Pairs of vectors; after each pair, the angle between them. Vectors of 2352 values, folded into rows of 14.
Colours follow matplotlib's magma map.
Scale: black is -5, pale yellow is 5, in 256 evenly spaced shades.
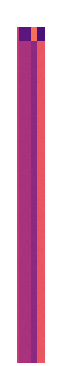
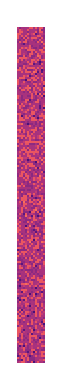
orthogonal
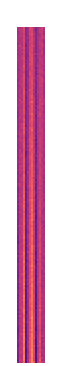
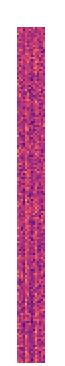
partly opposed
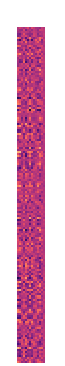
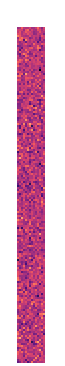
partly opposed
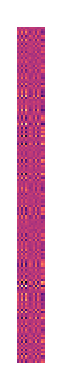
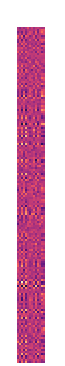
nearly opposite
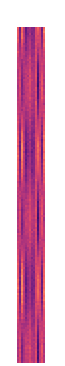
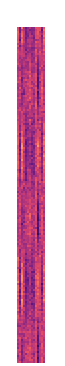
nearly parallel
